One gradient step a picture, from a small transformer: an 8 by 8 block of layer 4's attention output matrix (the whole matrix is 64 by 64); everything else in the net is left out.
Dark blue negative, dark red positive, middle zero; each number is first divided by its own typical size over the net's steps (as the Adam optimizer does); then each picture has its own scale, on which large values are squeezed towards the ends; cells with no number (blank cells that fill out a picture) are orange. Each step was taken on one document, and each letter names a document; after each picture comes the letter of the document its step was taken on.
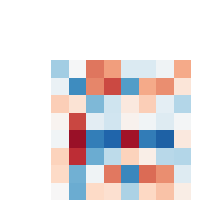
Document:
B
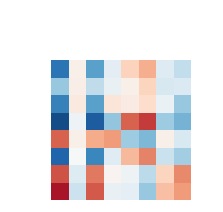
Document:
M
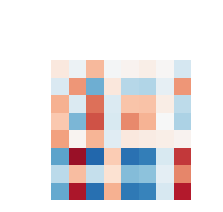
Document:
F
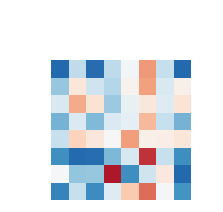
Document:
M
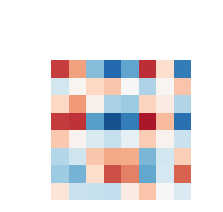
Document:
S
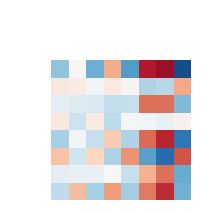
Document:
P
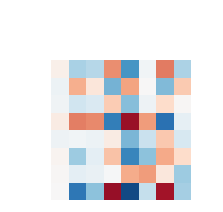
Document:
P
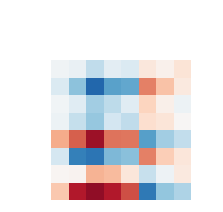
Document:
S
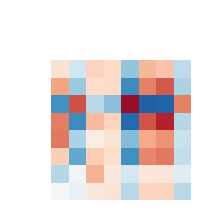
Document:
B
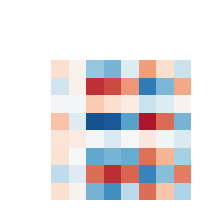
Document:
S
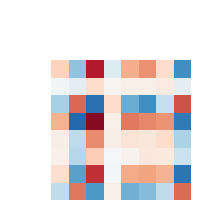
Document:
F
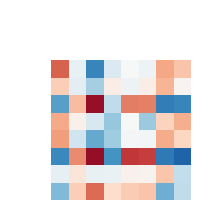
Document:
P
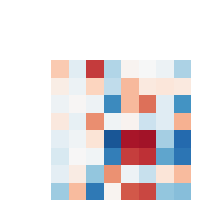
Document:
P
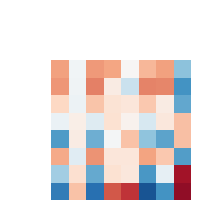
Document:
S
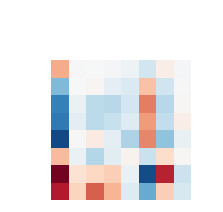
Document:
M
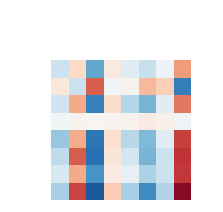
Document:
F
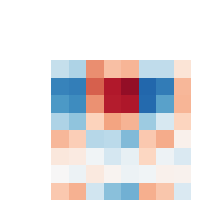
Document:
S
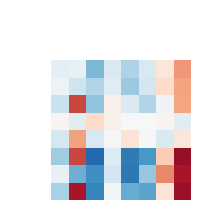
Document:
F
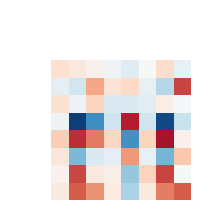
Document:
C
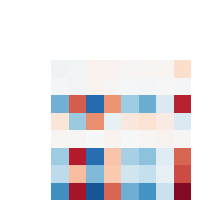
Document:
F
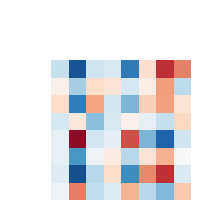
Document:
B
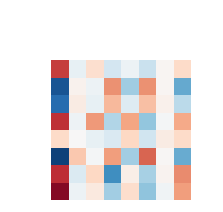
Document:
M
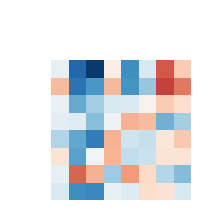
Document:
C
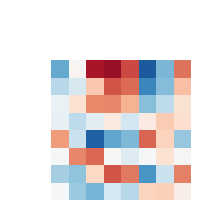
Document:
S
